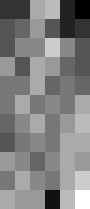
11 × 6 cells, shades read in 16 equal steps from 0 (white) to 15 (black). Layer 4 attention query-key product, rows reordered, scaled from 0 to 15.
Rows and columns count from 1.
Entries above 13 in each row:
1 0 0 0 0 0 0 0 0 0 1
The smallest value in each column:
5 5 5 3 4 0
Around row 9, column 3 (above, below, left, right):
7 7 7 7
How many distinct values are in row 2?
5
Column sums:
92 84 70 84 83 79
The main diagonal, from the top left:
12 9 7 6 8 5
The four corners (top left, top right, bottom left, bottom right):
12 15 5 0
